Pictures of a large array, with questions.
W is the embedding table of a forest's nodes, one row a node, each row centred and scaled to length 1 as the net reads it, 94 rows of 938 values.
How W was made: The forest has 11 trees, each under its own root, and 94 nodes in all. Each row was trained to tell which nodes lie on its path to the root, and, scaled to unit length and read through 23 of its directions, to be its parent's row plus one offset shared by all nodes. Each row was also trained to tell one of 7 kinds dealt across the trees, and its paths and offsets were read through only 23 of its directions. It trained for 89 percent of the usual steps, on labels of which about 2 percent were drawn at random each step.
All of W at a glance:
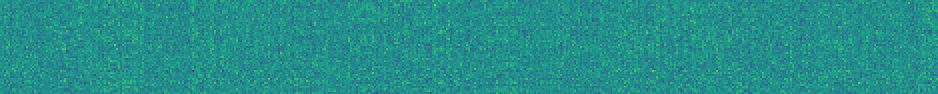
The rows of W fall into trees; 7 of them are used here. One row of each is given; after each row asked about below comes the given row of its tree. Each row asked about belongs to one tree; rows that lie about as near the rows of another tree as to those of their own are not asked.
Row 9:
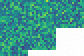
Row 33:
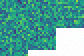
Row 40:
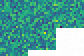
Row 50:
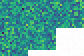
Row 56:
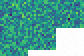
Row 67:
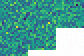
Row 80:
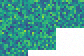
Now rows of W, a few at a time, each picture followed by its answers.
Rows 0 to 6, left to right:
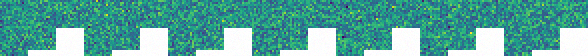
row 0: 33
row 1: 50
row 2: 80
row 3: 67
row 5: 40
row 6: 33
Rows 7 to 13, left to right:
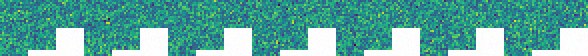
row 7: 80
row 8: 40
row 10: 80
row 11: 9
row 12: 9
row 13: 56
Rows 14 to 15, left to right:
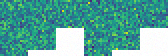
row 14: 50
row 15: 67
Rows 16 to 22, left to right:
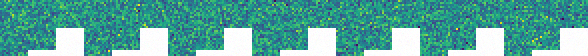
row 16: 33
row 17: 67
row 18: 67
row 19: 9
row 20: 9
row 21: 80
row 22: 80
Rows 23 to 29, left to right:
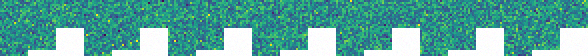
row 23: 67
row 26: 40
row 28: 56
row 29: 80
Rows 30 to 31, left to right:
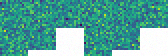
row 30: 9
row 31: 50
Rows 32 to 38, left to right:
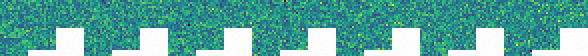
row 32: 56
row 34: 9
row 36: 40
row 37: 56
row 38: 80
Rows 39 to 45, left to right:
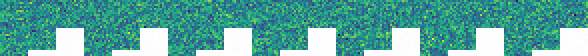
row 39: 80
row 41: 40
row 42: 9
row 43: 40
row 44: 50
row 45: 40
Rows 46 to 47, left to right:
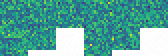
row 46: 56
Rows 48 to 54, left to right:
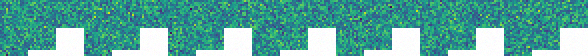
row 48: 33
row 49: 33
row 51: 80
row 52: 40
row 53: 50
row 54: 9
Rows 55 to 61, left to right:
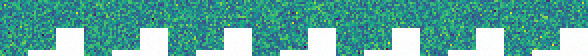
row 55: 56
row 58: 33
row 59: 67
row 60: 50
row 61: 80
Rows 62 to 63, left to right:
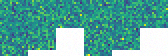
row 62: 67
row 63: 80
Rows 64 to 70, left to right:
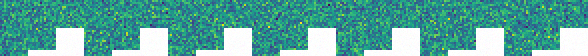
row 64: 56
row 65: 67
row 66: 80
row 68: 56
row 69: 56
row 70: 80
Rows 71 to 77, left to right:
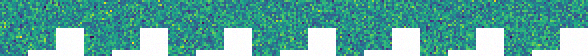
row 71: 50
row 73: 40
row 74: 67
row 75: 33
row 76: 40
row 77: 80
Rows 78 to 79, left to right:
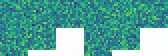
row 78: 56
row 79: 67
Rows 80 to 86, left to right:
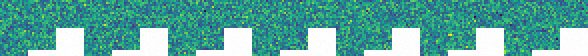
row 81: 40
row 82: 56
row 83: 50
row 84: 50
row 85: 67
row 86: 9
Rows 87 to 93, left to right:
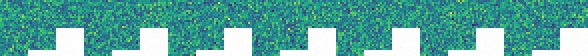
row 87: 40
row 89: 80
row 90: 56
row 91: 56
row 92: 67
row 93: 56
